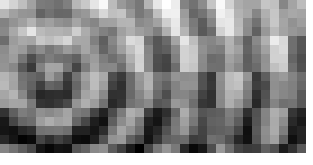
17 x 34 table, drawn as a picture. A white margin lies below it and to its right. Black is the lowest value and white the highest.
Concentric rings centre on the middle left. Overall the values sit about 50% of the way up the scale. The field climbs toward the top.
